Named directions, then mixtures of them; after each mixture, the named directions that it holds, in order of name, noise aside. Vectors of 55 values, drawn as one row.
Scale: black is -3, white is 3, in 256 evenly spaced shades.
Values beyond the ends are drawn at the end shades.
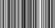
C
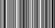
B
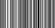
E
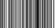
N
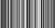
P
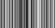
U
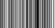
N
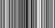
C, U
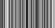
N, U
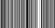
P, U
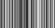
U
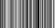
E, N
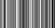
B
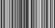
U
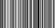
E, N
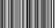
N, P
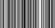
C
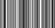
B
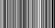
B, N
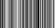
E, N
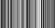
P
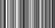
B, E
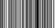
N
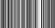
C, P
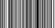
N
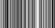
N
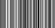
E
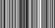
B, U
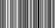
E
